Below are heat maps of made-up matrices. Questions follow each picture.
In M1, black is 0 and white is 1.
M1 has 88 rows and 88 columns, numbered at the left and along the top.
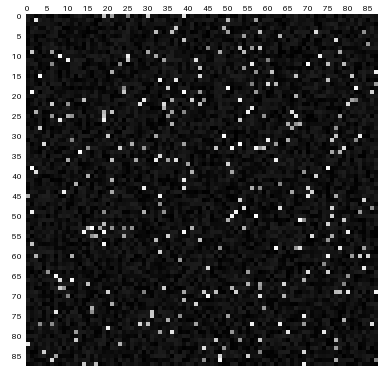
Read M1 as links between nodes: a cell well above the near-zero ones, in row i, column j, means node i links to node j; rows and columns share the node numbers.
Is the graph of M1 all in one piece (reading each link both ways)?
yes
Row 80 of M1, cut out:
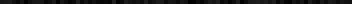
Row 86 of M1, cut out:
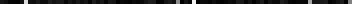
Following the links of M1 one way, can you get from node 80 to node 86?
no
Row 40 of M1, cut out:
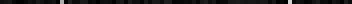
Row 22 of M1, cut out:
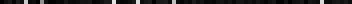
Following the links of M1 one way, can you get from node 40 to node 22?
no
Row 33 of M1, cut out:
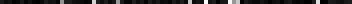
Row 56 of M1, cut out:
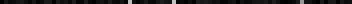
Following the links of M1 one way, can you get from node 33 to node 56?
yes
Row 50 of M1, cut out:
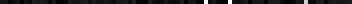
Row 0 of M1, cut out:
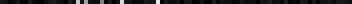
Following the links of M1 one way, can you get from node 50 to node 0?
yes
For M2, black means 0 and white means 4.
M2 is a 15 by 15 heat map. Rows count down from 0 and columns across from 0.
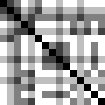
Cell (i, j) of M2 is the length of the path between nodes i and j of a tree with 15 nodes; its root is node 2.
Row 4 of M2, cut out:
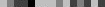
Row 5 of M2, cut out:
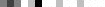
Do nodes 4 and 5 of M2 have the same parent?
no
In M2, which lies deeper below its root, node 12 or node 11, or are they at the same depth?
node 12
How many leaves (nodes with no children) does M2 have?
11
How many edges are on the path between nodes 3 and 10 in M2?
2
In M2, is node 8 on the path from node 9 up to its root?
yes
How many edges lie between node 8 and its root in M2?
1
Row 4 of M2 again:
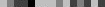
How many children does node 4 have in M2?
4
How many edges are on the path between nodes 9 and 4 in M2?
3
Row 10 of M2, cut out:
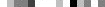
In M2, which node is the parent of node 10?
4
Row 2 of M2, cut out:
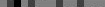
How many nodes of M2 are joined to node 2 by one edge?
4
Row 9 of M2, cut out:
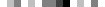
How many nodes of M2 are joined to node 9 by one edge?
1
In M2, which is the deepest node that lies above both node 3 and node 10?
4
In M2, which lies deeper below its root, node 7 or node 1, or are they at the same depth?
node 7
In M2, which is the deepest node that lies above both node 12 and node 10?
4
